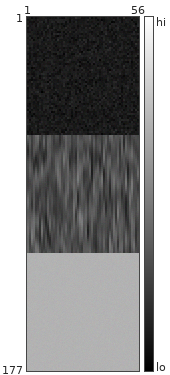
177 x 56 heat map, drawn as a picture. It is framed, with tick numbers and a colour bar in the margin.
The table splits into 3 rows of 1 panel. Panel 1,1: very low, fine-grained, faint in contrast. Panel 2,1: low, streaked downward. Panel 3,1: high, flat.
